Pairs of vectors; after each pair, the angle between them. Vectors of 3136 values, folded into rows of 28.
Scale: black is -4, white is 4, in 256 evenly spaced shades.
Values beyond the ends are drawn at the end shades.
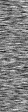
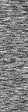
nearly opposite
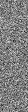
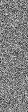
orthogonal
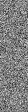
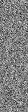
orthogonal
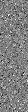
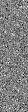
partly opposed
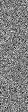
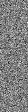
orthogonal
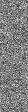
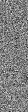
partly opposed
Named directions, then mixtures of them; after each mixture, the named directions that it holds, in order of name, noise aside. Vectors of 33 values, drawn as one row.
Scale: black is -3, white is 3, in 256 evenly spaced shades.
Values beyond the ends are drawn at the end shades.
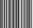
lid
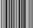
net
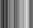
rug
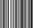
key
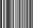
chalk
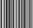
chalk, lid, net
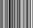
key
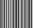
key, lid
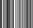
chalk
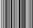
lid, net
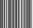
lid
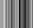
lid, net, rug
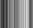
rug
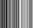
lid, rug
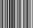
key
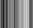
rug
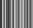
chalk, lid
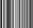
chalk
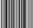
net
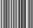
key, net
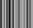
chalk, key, lid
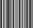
chalk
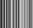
chalk, lid, rug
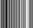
net, rug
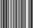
key, net, rug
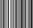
key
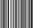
key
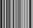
chalk, lid, rug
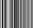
chalk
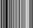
chalk, net, rug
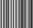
chalk, key, net
